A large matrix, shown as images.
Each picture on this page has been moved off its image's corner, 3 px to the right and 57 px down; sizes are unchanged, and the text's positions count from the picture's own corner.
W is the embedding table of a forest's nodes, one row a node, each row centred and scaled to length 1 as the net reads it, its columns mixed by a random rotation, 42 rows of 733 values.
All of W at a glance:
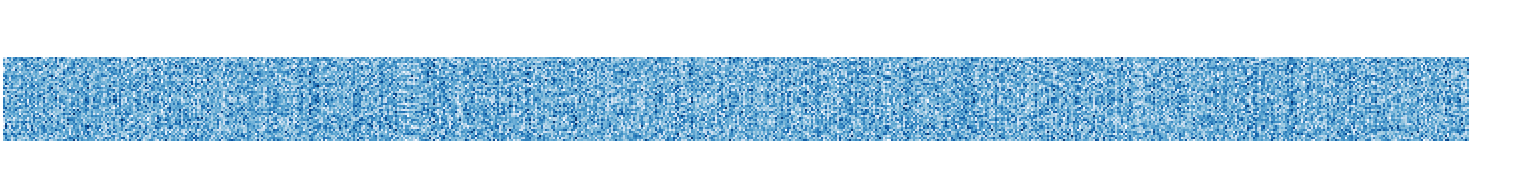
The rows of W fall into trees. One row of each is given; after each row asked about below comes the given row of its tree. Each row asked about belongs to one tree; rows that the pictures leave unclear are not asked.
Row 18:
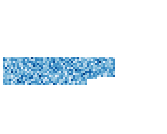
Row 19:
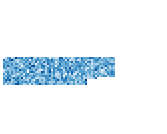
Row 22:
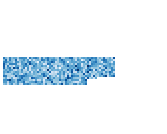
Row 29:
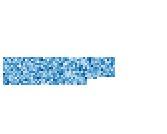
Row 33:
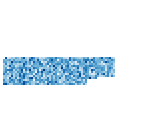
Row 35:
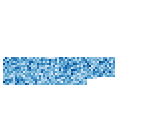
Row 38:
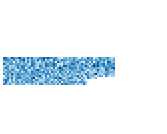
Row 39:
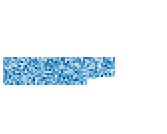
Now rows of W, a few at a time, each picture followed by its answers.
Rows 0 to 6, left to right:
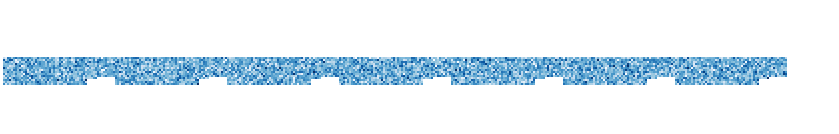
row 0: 19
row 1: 22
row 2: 18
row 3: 39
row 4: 29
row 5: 33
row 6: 19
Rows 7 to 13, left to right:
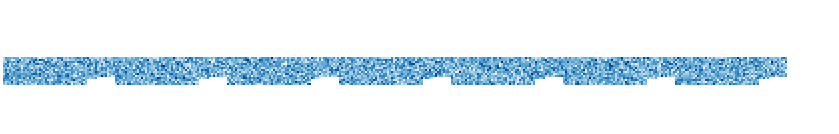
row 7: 39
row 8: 39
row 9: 38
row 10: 35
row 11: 18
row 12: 39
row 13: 35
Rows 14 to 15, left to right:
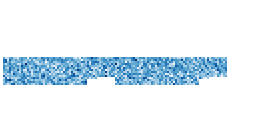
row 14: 22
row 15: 38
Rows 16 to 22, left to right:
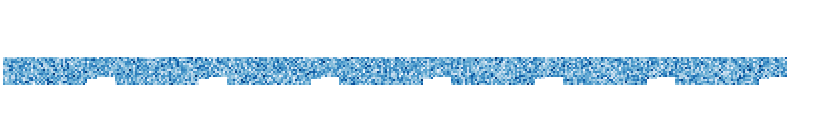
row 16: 33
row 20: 22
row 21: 22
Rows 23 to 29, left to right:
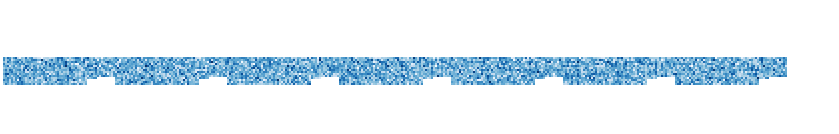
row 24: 18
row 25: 38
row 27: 18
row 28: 39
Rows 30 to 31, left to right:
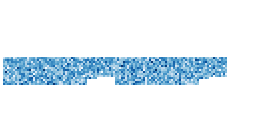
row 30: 33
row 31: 33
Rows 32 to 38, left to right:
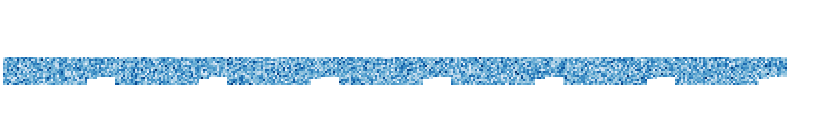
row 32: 29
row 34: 35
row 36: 18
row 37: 22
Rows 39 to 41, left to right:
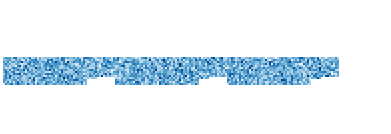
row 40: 33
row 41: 39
